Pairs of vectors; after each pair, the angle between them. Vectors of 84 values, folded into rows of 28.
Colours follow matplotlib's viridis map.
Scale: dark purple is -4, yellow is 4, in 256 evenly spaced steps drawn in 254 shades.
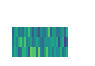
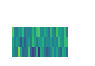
nearly opposite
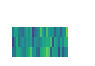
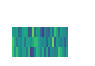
partly opposed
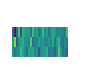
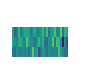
partly aligned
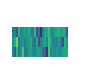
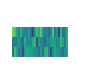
partly opposed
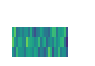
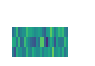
orthogonal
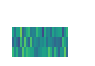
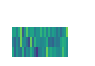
partly aligned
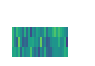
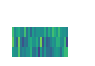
nearly parallel
